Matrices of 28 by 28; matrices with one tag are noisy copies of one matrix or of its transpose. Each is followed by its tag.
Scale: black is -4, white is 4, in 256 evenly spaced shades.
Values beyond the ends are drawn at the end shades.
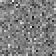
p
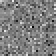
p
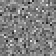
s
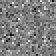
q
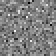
s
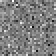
p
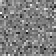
p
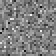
s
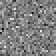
s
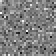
p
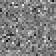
q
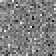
p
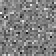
p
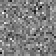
q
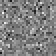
q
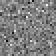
s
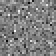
s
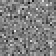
s
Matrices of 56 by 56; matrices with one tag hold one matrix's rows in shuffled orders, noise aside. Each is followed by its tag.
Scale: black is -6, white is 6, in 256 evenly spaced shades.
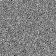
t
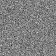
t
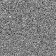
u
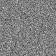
t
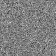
u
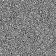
t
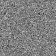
u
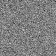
u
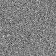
t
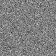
t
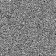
u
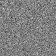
t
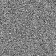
u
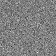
t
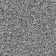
u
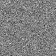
u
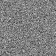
u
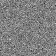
u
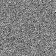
u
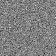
u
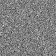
t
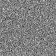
t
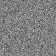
t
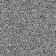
u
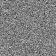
u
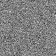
u
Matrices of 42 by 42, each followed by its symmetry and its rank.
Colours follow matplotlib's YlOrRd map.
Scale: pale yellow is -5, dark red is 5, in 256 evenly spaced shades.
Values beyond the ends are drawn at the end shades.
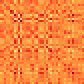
symmetric, rank three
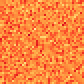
antisymmetric, full rank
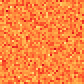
antisymmetric, full rank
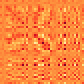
symmetric, rank three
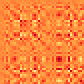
symmetric, rank three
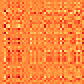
neither, rank three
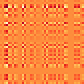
symmetric, rank one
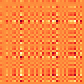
symmetric, rank one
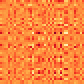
neither, rank three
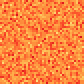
antisymmetric, full rank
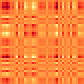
symmetric, rank one
